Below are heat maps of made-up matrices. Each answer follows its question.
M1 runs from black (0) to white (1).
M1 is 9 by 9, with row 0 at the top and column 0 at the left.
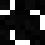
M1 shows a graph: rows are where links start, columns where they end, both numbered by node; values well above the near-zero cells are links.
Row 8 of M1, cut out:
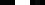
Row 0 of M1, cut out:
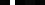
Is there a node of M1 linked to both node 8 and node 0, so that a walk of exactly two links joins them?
no
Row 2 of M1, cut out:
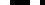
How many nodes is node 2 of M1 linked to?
4
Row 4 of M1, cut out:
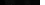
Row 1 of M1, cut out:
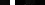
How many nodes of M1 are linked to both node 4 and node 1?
0
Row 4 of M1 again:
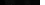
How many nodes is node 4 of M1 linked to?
1
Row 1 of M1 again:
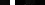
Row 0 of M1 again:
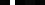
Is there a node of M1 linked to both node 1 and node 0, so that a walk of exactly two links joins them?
yes
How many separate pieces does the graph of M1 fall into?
2
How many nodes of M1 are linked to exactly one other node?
7
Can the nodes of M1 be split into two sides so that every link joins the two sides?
yes
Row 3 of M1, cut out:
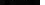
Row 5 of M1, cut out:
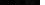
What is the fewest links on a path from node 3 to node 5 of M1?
2
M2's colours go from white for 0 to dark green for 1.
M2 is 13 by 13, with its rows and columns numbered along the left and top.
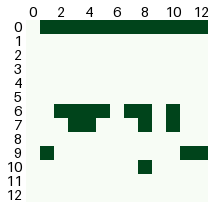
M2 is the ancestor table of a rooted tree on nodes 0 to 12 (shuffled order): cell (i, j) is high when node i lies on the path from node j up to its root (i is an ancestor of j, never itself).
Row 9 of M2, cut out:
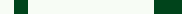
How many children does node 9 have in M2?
3
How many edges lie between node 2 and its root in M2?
2
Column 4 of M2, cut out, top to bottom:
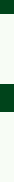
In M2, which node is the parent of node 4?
7
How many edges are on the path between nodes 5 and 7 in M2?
2
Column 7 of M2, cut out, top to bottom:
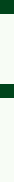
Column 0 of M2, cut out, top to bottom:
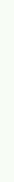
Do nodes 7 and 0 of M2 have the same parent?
no
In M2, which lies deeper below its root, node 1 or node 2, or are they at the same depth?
the same depth
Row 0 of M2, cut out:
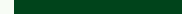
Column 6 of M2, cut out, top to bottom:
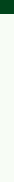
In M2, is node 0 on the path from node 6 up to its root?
yes
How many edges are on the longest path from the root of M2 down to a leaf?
4
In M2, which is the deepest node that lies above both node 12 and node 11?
9
